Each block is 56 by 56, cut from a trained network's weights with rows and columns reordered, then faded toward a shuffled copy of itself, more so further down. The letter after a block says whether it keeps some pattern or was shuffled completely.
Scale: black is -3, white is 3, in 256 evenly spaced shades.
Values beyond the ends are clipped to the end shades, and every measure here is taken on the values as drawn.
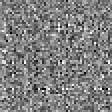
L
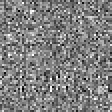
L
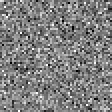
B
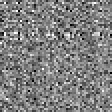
L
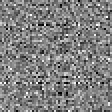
L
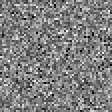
B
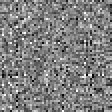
L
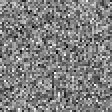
B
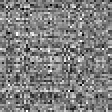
L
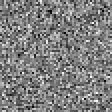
B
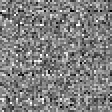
L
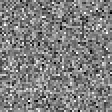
B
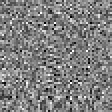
L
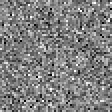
B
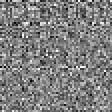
L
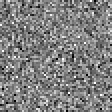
B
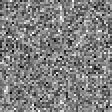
B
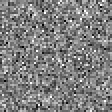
B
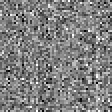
L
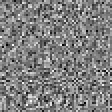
L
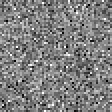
B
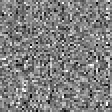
L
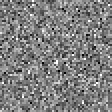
B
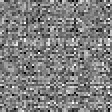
L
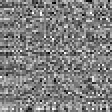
L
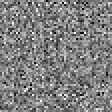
L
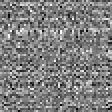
L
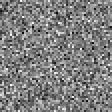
B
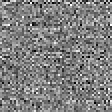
L
